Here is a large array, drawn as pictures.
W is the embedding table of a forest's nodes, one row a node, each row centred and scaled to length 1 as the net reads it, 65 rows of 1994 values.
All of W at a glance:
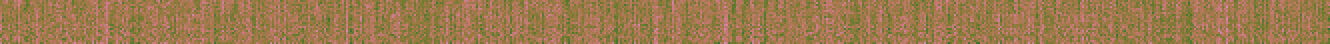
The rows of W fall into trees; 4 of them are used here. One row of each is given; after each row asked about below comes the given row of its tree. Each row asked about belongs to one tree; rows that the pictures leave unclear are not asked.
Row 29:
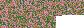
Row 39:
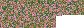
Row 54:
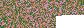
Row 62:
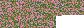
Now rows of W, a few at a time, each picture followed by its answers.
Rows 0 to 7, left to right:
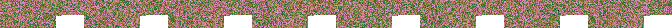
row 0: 62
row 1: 54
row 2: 54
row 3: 54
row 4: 39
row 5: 54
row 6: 62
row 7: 54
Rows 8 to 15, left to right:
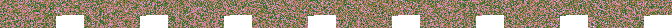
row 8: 62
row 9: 54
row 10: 54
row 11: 29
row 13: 62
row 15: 29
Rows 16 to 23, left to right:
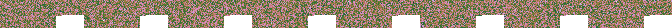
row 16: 62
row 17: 54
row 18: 54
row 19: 62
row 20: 39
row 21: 29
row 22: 62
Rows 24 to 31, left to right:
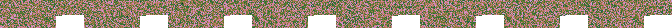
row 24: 29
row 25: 29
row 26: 54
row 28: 29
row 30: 54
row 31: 29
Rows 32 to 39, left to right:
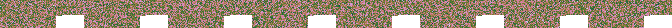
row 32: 29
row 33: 62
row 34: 29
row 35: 54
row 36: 29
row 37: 29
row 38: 39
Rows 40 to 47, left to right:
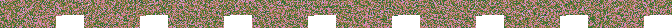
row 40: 54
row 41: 39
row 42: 29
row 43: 29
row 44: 29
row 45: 29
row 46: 54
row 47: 54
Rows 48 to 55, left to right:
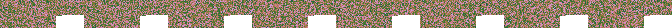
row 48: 29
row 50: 62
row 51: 39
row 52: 62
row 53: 62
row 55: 54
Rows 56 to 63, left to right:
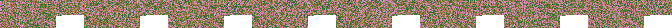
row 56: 62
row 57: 54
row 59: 54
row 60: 54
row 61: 29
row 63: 29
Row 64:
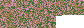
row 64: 29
